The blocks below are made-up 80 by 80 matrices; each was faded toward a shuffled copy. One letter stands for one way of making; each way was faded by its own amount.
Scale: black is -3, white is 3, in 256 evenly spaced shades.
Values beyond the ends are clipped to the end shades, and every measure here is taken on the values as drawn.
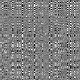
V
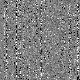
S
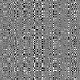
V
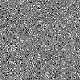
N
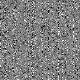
S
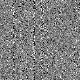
S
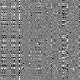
V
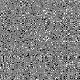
N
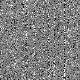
S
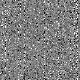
S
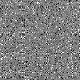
N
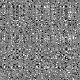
N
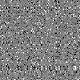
N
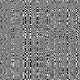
V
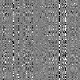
V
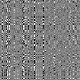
V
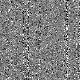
S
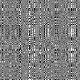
V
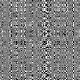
V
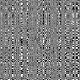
V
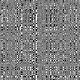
V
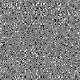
N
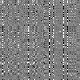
V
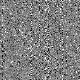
S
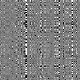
V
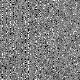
S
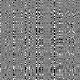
V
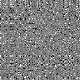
N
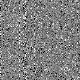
S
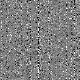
S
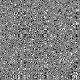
N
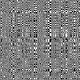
V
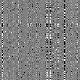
V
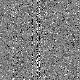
S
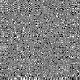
N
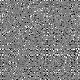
N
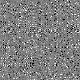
N
